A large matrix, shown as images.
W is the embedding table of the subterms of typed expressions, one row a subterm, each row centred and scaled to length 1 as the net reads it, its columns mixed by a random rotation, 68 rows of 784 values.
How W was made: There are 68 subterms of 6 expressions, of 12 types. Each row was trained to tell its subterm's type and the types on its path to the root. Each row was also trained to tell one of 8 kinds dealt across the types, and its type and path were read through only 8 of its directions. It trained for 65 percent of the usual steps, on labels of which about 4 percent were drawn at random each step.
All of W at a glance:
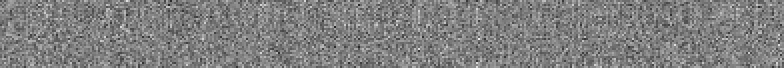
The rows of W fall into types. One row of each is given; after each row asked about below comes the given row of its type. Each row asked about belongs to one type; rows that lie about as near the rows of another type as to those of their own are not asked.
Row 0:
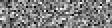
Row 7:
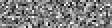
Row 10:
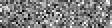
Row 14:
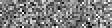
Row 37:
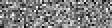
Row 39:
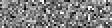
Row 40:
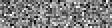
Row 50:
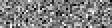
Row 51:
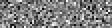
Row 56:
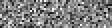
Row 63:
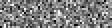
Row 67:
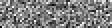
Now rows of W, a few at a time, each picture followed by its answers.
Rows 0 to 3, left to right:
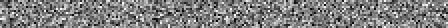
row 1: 0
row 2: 0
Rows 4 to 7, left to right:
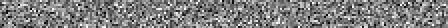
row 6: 0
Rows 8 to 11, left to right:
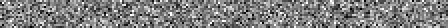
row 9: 7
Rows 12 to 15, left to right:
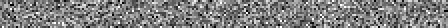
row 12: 37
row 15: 56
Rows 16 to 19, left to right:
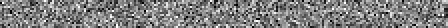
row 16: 40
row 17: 37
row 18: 14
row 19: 56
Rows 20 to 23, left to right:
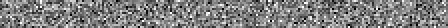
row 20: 56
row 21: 10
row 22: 37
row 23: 51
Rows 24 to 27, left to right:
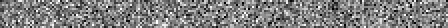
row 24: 51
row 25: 10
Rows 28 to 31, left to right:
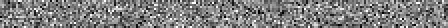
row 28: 51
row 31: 56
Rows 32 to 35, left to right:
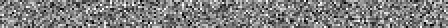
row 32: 67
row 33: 39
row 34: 39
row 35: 51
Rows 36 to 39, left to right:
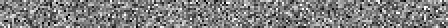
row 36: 63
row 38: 39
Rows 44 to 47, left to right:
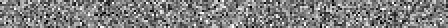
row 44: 50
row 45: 14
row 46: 50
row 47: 39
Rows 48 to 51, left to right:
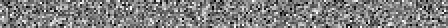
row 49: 37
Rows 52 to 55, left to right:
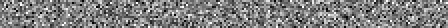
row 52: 56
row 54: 40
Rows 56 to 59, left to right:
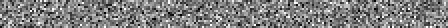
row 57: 0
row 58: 67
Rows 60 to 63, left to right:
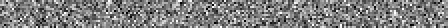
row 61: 0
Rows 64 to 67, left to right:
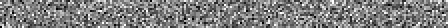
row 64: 67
